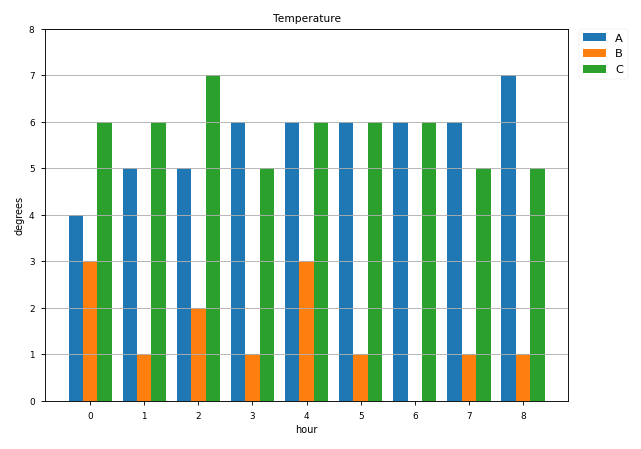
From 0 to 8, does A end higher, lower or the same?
higher
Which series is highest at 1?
C
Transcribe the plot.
Title: Temperature
x-axis: hour, ticks 0 1 2 3 4 5 6 7 8
y-axis: degrees, ticks 0 1 2 3 4 5 6 7 8
Legend: A, B, C
Values:
A: 4 5 5 6 6 6 6 6 7
B: 3 1 2 1 3 1 0 1 1
C: 6 6 7 5 6 6 6 5 5
